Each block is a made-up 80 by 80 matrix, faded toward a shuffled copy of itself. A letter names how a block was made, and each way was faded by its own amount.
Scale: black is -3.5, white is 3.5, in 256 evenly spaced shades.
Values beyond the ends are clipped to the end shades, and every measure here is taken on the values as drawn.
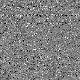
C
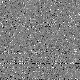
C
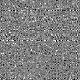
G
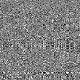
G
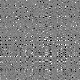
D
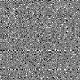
G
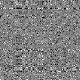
G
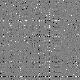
D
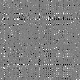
D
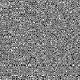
G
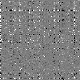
D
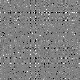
D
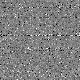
C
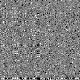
G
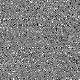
C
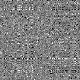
G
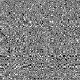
G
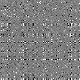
D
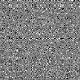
G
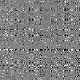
D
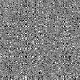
G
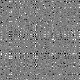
D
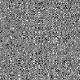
G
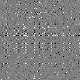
D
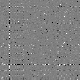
D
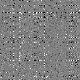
D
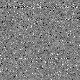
C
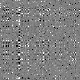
D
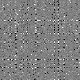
D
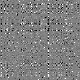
D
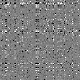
D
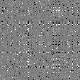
D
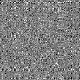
G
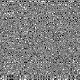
G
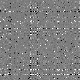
D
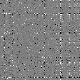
D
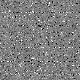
C
